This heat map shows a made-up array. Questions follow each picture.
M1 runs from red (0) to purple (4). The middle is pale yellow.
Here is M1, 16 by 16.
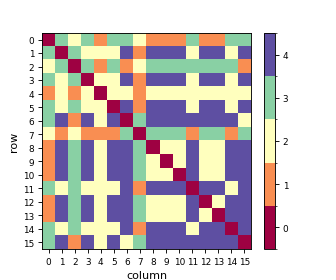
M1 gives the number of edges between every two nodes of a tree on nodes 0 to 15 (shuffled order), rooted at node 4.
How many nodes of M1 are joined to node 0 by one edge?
6
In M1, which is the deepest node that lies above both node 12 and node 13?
0
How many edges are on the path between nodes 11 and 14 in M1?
2
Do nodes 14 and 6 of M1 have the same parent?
no
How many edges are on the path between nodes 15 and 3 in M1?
4
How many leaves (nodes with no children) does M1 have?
12
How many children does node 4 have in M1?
3
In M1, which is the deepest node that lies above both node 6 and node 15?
2
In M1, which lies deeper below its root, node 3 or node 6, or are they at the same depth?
the same depth
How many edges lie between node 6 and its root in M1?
2
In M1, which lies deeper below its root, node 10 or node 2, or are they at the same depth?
node 10
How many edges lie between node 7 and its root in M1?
1
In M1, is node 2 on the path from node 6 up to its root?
yes
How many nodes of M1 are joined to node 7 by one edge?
6
